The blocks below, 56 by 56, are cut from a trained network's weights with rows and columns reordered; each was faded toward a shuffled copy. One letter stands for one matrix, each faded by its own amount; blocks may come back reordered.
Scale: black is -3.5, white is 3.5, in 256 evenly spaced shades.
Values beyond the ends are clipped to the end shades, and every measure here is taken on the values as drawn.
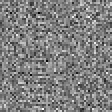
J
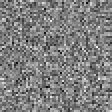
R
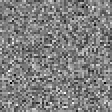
J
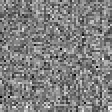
J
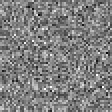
R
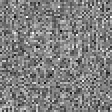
R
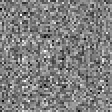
J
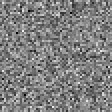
J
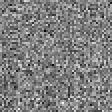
J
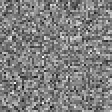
J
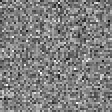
R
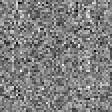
J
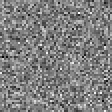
R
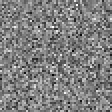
R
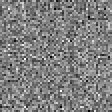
J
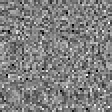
R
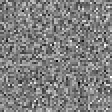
R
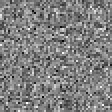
R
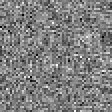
R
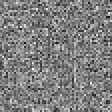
J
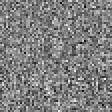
J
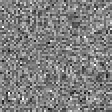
R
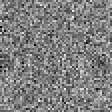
J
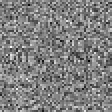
J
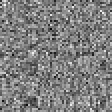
J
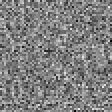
J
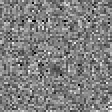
R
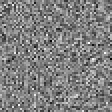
R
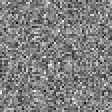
R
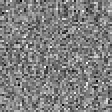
R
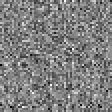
J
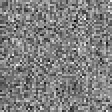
J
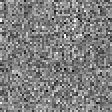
J
